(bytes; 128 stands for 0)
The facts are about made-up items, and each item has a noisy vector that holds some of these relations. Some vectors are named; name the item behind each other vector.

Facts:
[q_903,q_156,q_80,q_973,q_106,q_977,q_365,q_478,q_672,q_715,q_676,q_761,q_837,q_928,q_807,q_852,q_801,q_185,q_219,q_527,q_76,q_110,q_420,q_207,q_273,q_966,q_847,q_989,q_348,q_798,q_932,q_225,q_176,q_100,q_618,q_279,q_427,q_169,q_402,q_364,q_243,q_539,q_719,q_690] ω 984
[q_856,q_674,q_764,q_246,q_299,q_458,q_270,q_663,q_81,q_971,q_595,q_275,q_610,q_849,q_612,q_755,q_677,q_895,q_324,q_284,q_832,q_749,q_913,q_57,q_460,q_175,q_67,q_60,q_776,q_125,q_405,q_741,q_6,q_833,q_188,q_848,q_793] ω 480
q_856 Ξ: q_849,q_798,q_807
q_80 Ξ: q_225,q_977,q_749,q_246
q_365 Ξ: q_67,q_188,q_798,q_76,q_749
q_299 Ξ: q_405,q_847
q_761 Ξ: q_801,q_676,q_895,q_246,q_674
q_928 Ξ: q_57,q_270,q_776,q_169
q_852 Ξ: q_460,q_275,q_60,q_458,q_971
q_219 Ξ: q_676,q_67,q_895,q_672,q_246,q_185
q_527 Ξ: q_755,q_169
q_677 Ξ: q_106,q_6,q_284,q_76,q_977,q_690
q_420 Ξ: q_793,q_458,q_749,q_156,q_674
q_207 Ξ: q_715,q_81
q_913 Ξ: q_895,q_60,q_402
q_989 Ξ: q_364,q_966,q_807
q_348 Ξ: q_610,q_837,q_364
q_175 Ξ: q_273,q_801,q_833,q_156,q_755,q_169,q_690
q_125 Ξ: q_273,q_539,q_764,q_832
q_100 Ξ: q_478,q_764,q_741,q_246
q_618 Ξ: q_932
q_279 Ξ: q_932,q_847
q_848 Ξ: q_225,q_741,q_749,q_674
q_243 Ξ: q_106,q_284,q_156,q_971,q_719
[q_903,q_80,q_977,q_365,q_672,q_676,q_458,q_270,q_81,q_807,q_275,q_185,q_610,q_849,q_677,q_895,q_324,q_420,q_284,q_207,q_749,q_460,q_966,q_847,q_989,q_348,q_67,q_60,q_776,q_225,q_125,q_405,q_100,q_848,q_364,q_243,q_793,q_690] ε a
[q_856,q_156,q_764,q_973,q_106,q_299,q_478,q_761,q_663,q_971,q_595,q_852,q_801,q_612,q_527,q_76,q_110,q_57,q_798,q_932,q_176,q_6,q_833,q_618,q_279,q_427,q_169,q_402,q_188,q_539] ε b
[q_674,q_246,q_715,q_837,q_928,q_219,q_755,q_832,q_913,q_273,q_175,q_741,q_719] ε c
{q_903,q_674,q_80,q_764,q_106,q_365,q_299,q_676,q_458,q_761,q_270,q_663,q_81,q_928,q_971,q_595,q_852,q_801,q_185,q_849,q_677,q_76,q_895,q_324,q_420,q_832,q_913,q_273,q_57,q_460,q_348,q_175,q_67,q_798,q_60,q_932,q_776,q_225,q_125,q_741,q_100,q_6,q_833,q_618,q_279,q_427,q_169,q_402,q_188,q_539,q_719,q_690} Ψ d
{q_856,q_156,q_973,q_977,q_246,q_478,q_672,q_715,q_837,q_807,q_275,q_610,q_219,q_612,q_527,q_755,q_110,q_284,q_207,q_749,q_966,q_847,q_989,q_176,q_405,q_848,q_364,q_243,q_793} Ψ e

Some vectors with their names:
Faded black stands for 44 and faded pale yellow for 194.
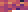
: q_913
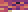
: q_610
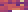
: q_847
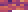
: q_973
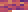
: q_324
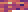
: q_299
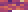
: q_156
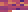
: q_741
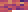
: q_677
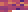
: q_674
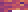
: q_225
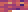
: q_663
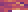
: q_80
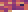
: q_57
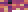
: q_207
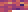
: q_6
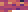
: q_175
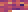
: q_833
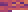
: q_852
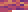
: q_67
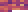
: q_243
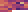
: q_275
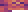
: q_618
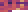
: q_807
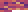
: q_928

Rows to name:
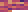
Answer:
q_125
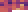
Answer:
q_989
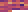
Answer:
q_764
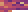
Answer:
q_755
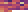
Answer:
q_856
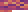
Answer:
q_849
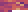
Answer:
q_100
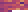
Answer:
q_690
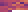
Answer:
q_427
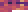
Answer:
q_364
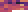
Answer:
q_837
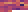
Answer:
q_188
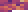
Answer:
q_478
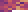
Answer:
q_539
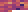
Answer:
q_971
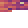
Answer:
q_848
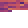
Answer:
q_719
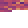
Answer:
q_169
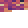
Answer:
q_81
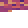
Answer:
q_832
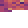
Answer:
q_932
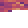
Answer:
q_365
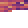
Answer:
q_405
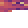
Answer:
q_246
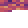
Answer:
q_527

